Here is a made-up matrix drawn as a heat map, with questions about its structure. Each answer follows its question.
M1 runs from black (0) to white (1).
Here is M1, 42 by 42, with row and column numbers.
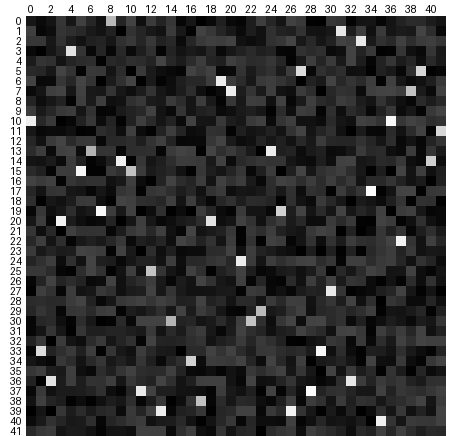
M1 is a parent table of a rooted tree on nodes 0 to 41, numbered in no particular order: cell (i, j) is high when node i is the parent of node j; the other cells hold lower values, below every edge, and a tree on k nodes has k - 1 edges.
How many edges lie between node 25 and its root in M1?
6
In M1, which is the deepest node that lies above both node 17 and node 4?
7
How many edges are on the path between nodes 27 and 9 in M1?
3
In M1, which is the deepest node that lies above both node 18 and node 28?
5
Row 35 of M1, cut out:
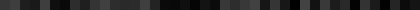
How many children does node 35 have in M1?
0
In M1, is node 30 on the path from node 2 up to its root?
no
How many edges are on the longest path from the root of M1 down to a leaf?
10
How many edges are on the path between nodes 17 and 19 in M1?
3
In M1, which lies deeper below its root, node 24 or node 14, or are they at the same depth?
the same depth
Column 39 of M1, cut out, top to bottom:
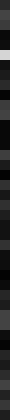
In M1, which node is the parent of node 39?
5
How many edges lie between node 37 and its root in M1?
5
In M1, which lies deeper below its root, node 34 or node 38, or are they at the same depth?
node 34
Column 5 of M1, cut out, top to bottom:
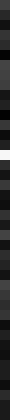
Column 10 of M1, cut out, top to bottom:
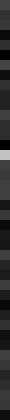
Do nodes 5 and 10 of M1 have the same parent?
yes
